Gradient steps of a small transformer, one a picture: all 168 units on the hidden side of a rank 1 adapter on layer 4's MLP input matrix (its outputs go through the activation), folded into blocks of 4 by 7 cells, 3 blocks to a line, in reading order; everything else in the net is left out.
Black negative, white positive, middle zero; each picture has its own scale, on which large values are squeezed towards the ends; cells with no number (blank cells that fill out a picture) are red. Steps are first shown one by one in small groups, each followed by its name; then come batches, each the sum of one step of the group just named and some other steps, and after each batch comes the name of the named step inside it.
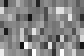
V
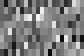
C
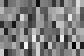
V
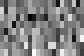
V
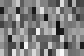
V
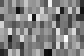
C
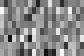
V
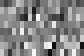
V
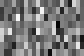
C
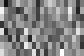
V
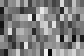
C
